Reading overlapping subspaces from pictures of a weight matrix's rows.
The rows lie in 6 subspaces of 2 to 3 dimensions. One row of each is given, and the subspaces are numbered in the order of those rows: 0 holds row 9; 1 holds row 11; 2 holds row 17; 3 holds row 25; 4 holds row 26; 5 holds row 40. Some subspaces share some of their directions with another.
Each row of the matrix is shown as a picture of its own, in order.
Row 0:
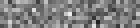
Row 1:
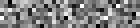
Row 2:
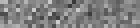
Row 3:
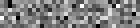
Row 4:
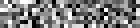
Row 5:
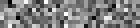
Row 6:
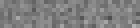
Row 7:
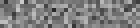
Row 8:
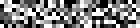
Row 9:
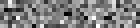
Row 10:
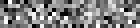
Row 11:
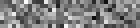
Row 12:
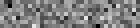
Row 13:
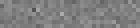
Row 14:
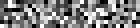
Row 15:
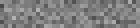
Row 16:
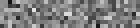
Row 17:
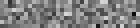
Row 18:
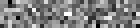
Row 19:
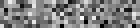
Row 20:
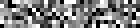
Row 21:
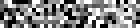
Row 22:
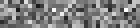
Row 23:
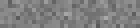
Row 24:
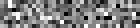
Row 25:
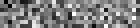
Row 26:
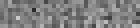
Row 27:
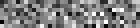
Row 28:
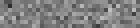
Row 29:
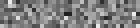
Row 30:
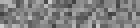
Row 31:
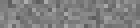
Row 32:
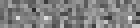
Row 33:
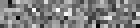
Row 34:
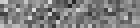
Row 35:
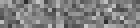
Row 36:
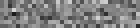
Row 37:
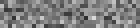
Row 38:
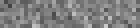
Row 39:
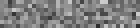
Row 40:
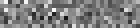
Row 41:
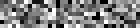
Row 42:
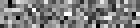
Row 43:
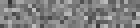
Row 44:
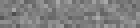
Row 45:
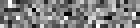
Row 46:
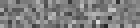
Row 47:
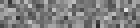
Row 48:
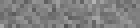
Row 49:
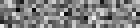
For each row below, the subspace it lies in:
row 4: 3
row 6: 4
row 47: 5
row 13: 0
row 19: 4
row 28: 3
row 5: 1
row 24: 1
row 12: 3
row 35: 1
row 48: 1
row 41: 1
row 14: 2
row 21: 2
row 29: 2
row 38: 3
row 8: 0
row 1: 3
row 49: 5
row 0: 3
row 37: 0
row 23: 2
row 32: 4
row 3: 3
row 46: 3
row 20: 0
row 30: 5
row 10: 5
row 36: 1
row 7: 5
